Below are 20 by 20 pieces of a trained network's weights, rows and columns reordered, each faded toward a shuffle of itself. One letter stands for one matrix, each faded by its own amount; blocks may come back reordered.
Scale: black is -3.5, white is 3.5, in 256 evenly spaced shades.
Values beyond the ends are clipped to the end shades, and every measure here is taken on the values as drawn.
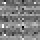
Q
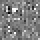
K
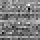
Q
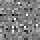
K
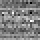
Q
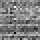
Q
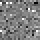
K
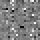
K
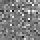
K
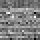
Q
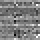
Q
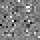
K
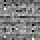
Q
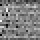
Q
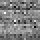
Q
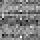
Q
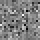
K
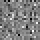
K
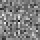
K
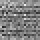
Q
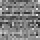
Q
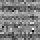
Q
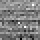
Q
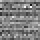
Q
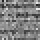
Q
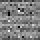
Q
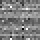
Q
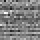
Q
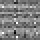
Q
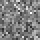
K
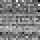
Q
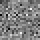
K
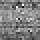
Q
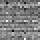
Q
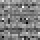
Q
